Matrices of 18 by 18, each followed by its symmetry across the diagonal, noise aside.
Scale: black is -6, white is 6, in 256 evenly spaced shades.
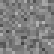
antisymmetric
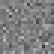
antisymmetric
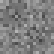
symmetric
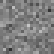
neither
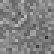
symmetric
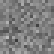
neither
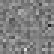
antisymmetric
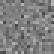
antisymmetric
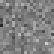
neither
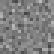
antisymmetric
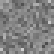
symmetric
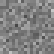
symmetric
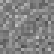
symmetric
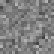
symmetric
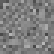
symmetric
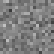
neither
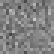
neither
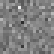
neither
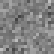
symmetric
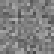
antisymmetric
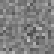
symmetric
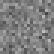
neither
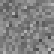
symmetric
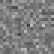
neither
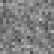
antisymmetric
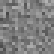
antisymmetric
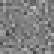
antisymmetric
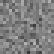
neither
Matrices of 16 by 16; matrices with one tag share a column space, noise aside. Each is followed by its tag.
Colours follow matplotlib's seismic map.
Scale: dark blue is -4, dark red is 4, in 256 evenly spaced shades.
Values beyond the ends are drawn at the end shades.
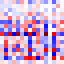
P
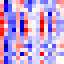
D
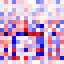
P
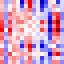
D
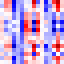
D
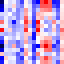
D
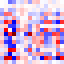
P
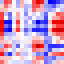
D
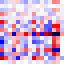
P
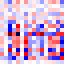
P
